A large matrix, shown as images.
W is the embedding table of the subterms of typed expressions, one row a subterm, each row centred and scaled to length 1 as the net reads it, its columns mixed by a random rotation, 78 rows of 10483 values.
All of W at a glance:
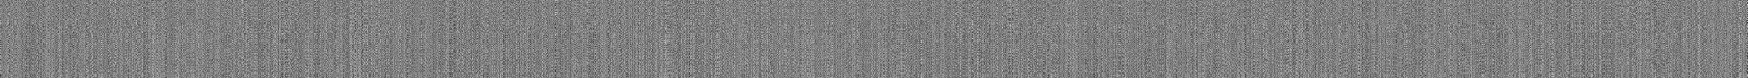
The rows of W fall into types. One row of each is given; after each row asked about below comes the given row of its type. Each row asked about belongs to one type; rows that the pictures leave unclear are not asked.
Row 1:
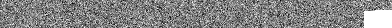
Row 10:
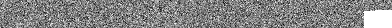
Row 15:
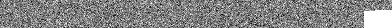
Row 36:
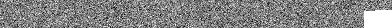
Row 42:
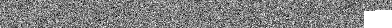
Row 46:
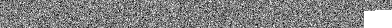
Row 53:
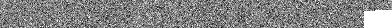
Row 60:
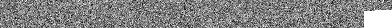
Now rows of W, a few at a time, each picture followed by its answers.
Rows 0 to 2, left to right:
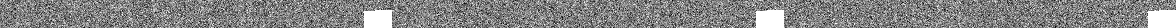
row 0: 10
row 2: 10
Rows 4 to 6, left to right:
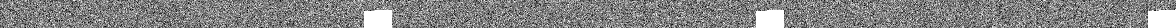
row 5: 42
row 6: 46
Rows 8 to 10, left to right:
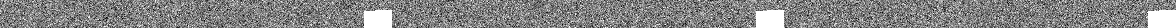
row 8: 36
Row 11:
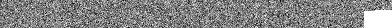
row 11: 1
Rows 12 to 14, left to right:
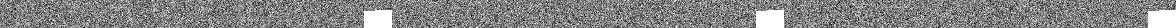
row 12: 10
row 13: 60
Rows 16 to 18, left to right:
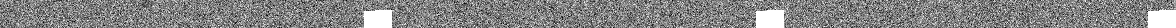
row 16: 10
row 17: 1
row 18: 53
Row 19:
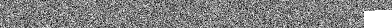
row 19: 60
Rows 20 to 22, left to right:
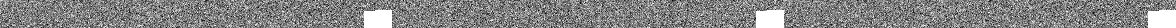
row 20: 53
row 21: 1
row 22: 53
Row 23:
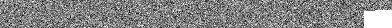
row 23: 36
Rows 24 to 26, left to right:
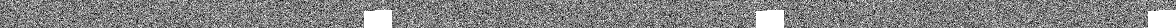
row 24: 1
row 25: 1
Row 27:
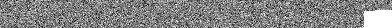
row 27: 42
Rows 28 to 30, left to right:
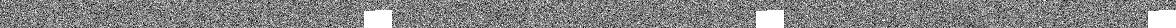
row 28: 15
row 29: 15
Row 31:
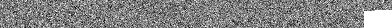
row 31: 60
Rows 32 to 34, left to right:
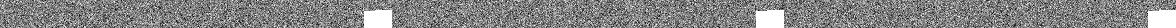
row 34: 15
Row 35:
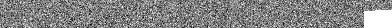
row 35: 46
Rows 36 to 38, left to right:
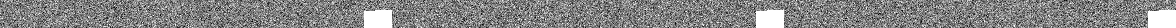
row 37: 46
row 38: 1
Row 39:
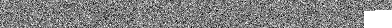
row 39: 15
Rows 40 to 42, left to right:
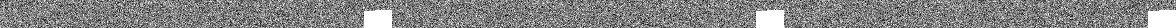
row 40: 42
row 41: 15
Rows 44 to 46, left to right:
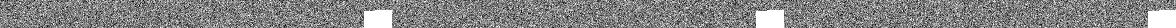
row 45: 36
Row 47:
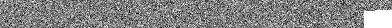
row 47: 36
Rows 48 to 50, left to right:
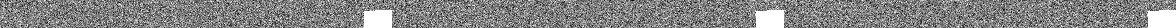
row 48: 42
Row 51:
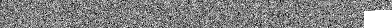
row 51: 1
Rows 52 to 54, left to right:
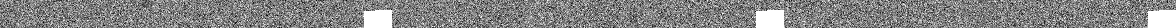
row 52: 10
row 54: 42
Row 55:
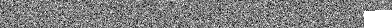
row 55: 36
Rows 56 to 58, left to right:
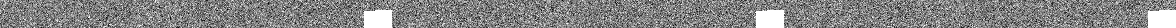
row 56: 53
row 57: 10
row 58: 36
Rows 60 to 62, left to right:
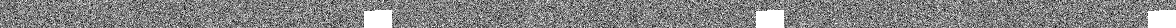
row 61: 53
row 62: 10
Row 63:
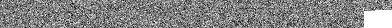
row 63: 60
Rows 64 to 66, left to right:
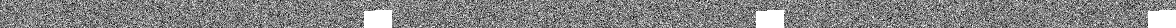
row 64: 1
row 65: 53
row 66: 36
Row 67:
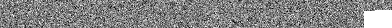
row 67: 60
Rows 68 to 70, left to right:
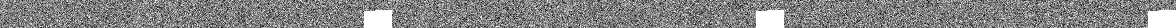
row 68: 53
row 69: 36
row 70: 42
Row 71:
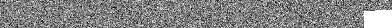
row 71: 36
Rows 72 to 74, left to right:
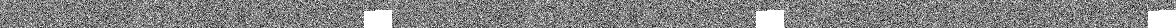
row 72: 53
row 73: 53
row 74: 42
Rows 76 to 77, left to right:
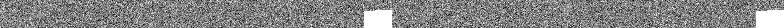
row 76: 42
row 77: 36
